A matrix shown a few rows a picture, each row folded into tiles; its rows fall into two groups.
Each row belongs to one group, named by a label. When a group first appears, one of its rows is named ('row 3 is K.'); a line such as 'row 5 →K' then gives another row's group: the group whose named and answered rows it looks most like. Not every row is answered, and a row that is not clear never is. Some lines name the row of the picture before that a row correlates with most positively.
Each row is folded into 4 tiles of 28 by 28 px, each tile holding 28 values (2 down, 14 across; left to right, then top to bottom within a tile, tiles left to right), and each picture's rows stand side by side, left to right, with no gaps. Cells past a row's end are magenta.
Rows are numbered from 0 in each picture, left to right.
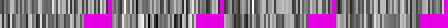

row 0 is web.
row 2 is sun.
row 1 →web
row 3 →sun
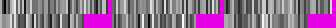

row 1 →web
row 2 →sun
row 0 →web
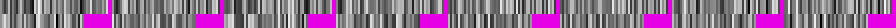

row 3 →web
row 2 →sun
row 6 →web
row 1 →web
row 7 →web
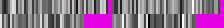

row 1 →web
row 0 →web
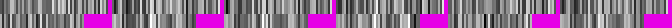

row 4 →web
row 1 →sun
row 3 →sun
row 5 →sun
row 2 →sun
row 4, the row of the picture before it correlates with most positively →0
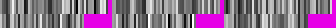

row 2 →sun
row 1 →sun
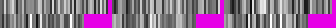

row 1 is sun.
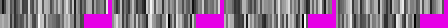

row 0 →sun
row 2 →sun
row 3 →web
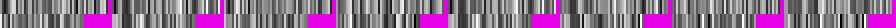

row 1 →sun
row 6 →web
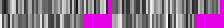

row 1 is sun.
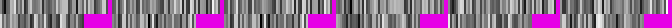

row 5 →sun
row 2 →web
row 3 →sun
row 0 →web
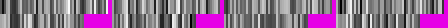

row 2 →web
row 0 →sun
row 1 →web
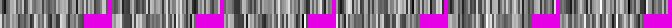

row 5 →sun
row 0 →web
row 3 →web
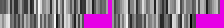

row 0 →sun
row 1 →web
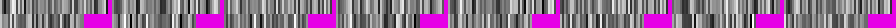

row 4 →web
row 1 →web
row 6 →sun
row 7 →web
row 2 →web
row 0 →web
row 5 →web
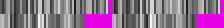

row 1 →sun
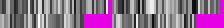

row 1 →sun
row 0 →sun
